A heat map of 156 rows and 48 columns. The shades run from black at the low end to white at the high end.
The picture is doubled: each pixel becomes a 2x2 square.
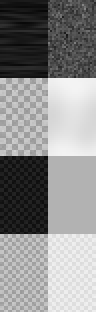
The table splits into 4 rows of 2 panels. Panel 1,1: very low, streaked across, faint in contrast. Panel 1,2: low, fine-grained. Panel 2,1: high, checkered. Panel 2,2: very high, smooth, faint in contrast. Panel 3,1: very low, checkered, faint in contrast. Panel 3,2: high, flat. Panel 4,1: high, checkered. Panel 4,2: very high, checkered, faint in contrast.
